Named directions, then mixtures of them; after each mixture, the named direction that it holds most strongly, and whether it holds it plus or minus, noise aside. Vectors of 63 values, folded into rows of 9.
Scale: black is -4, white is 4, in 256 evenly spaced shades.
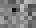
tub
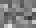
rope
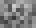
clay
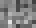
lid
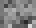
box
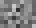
clay, plus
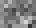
box, minus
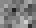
box, minus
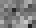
box, minus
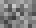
clay, plus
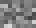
rope, plus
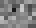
tub, plus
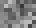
box, minus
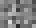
lid, plus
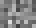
lid, plus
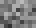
clay, plus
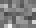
rope, plus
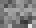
box, plus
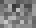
clay, minus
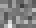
rope, plus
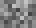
clay, plus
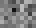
tub, plus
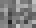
lid, minus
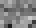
box, minus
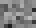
rope, minus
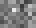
tub, minus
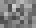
clay, plus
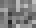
lid, minus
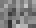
lid, minus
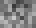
clay, minus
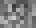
clay, minus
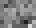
box, plus
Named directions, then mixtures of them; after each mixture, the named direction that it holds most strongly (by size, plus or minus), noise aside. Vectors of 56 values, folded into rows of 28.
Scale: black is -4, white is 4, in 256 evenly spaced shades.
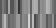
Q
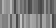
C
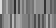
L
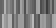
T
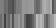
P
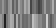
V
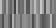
T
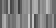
Q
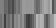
P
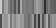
L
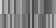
Q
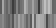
P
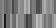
P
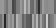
V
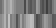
P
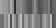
C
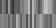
Q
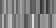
T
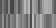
Q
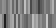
V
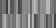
Q
